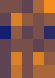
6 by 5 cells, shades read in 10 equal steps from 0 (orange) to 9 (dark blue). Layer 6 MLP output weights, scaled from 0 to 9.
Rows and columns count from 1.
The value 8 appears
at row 3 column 5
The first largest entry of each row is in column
3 1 1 1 1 1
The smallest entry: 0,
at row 1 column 5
